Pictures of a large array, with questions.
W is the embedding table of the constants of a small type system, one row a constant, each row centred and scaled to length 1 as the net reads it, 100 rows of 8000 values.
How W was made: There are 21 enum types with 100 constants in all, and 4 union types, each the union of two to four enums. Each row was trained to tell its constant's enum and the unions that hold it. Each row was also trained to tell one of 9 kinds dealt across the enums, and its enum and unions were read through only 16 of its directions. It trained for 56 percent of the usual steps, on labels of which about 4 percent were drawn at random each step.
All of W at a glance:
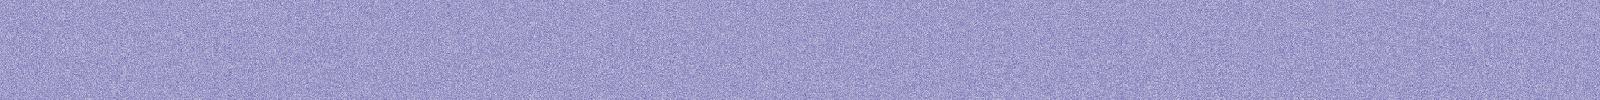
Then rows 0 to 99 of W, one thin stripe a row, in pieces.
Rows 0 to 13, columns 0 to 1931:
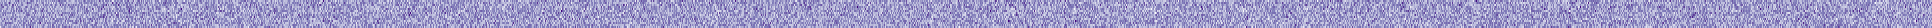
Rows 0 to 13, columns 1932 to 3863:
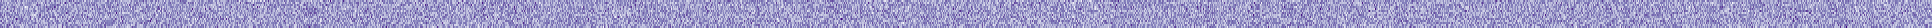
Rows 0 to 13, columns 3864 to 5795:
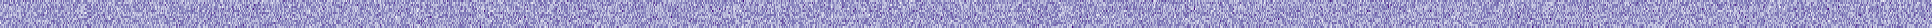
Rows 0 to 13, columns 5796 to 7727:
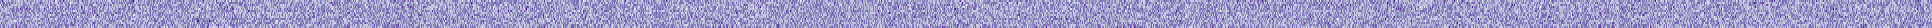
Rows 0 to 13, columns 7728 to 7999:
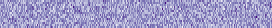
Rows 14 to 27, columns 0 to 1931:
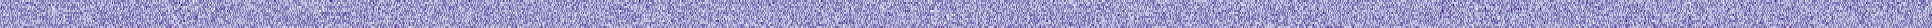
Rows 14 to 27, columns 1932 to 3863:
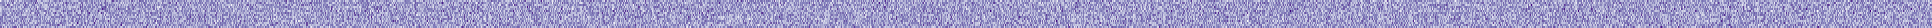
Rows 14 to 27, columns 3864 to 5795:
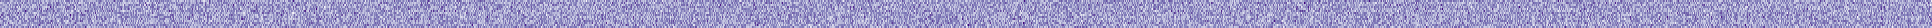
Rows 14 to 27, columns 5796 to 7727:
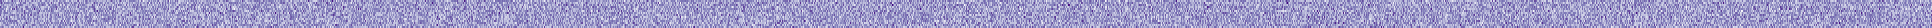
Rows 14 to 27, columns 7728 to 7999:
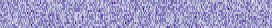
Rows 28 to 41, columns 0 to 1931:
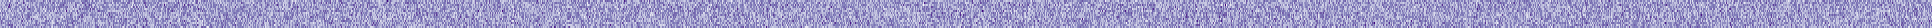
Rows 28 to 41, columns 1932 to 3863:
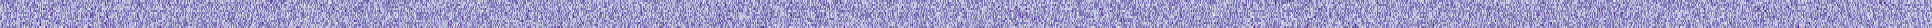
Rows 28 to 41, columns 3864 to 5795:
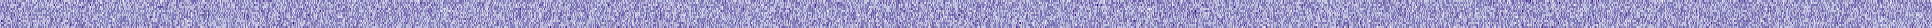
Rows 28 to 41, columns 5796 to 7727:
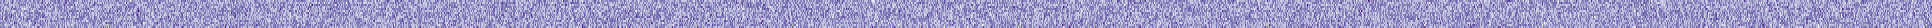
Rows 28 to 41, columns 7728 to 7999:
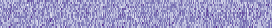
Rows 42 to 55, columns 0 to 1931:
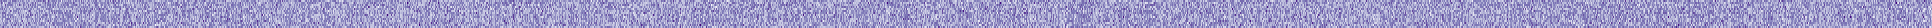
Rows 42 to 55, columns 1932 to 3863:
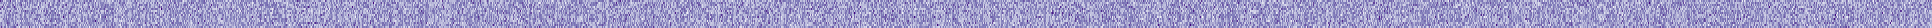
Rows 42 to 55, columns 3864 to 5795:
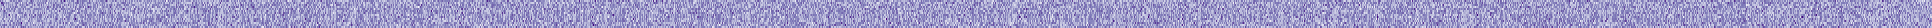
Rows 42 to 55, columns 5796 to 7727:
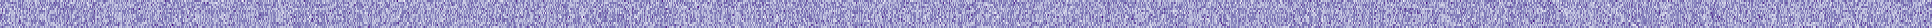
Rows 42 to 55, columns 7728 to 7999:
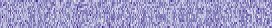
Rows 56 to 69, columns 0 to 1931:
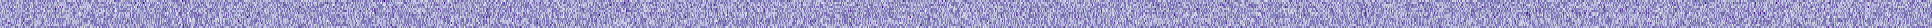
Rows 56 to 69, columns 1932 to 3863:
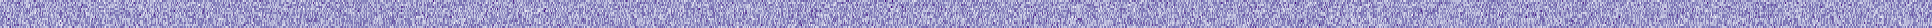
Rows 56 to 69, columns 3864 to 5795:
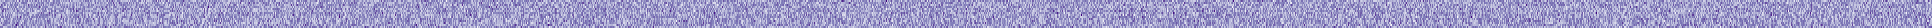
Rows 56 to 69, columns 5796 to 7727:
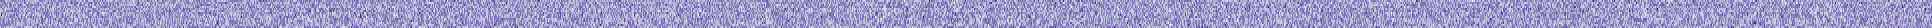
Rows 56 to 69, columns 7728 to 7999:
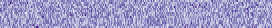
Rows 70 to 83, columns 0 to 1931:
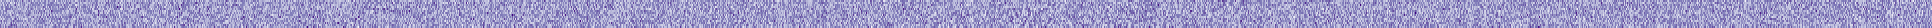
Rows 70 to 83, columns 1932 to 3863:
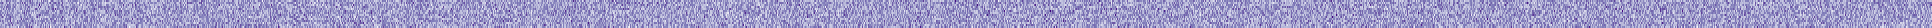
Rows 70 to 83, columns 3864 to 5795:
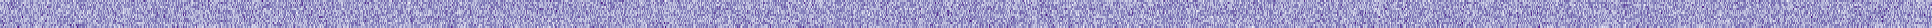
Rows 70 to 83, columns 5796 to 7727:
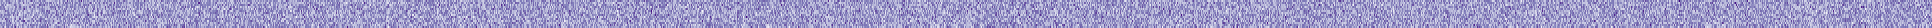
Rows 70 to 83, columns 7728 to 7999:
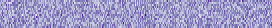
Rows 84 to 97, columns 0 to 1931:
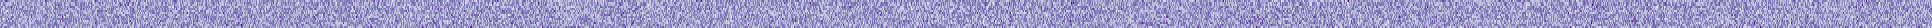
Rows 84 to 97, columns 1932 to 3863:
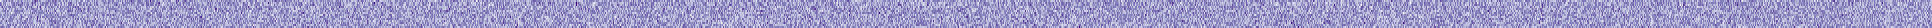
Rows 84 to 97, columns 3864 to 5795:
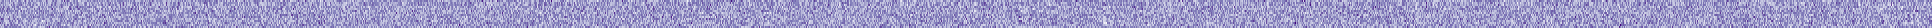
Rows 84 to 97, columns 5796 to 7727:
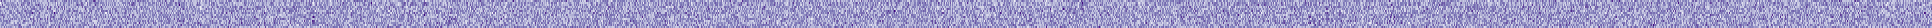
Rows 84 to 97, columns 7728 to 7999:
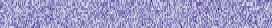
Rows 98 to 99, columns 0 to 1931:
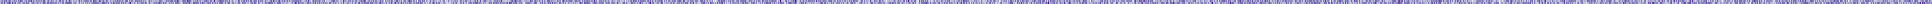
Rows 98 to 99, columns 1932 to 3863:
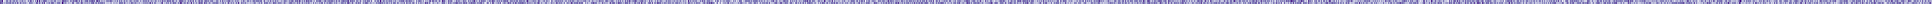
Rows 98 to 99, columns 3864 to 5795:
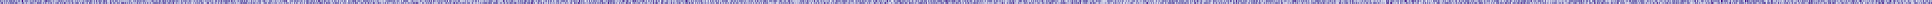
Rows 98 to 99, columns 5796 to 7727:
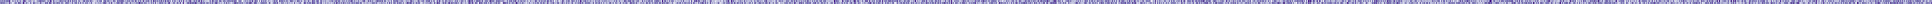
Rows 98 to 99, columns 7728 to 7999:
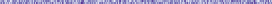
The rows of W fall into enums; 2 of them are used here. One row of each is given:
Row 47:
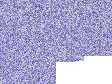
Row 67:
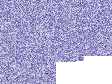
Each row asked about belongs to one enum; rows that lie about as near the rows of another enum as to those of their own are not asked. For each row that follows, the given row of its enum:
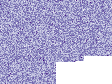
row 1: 67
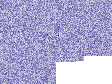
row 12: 67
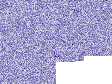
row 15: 67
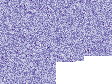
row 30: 47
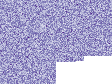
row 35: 67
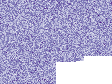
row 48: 47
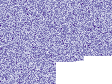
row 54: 47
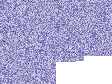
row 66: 67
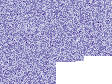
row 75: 47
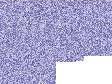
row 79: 47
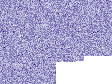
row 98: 67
